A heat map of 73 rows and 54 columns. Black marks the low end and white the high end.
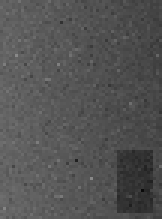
No row or column stands out. The bottom right is the ninth with the lowest average. Values rise toward the left. An odd patch, lower than its surroundings, sits in the bottom right.
